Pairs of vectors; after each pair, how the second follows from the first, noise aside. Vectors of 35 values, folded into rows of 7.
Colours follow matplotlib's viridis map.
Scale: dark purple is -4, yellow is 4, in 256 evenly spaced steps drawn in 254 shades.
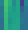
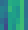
reversed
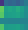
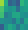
sign-scrambled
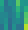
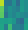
reversed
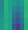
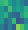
sign-scrambled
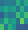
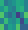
sign-scrambled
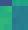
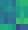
reversed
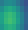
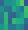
sign-scrambled
